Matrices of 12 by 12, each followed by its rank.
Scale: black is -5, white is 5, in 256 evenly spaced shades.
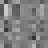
two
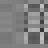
one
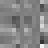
two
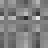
one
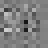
two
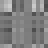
one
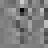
two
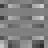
one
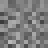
two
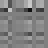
one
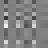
one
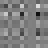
one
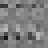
two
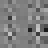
two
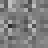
two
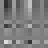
one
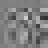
two
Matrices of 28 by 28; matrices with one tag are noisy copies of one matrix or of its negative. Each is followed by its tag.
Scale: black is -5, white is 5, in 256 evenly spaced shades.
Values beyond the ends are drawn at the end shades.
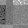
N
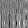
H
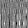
H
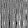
H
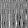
H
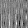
H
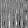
H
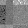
N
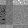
N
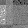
N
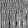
H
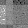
N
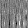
H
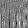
H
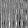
H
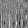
H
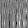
H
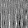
H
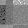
N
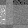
N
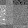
N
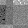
N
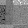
N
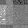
N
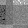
N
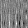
H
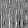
H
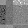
N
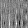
H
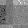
N
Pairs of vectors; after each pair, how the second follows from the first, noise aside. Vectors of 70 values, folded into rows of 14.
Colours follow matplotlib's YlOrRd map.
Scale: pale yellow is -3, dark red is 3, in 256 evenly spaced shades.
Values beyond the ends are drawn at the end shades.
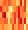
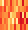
shuffled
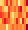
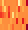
partly zeroed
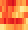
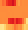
partly zeroed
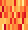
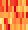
shuffled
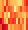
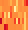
partly zeroed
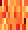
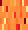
partly zeroed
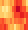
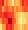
reversed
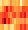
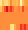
partly zeroed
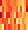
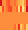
partly zeroed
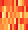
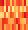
shuffled
